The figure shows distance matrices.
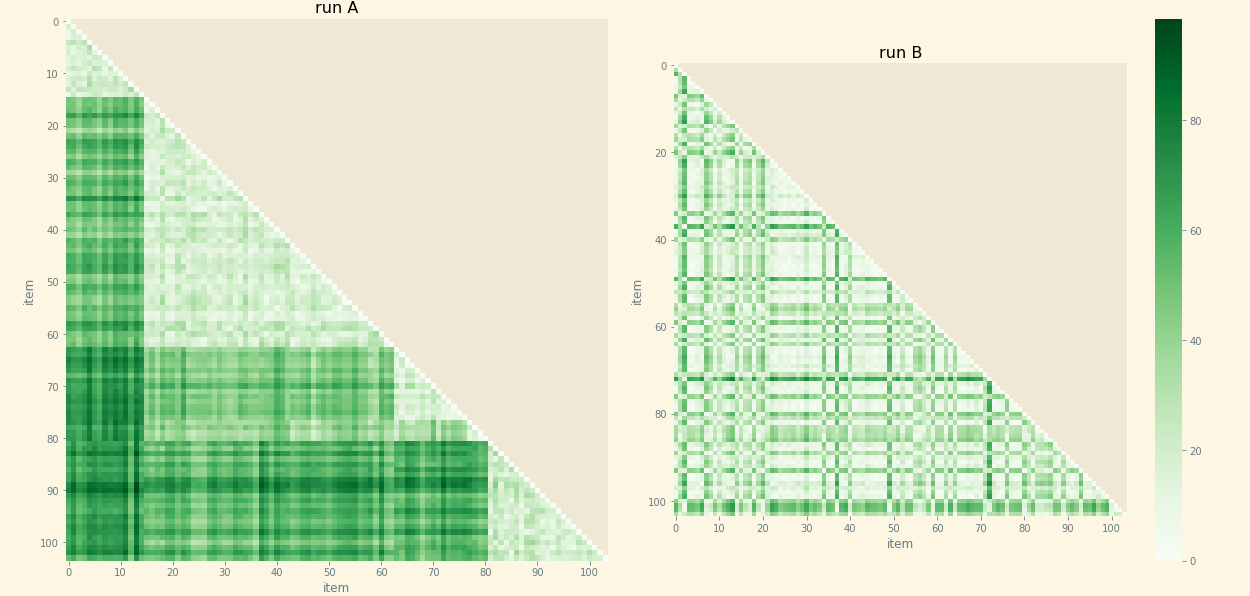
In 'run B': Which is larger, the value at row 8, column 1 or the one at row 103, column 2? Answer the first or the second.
the second
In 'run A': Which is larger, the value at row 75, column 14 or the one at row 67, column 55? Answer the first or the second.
the first
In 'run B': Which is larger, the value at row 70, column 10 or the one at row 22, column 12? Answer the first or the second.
the first
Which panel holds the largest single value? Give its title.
run A
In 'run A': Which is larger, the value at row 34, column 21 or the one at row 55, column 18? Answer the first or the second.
the first
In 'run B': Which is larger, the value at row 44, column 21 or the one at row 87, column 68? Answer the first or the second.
the first
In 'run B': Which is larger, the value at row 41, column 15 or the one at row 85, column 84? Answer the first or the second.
the second
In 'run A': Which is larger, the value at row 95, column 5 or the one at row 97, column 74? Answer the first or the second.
the first
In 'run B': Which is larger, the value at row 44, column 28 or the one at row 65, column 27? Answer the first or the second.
the first
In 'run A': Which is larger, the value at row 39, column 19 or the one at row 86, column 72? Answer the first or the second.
the second
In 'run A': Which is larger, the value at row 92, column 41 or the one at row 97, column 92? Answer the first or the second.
the first
